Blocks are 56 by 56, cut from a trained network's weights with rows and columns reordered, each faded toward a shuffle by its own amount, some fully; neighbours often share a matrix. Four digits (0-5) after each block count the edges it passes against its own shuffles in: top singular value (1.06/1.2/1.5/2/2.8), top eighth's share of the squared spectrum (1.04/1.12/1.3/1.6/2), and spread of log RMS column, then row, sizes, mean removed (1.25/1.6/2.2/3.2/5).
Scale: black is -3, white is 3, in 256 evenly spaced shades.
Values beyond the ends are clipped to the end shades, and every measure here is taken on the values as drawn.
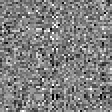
3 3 2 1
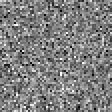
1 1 0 0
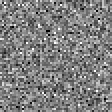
0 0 0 0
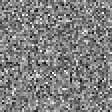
2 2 0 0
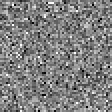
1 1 0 0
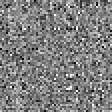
3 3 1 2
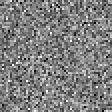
0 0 0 0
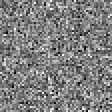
1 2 0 0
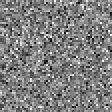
2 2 0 0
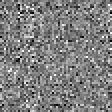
3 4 2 2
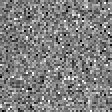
1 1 0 0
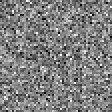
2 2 0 0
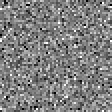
0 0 0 0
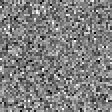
0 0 0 0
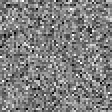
3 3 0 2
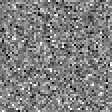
2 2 0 0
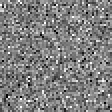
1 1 0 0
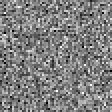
1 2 1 0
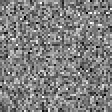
2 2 0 1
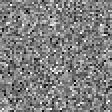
1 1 0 0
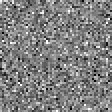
2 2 0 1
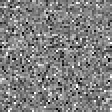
1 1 0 0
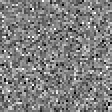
1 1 0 0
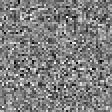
3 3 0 2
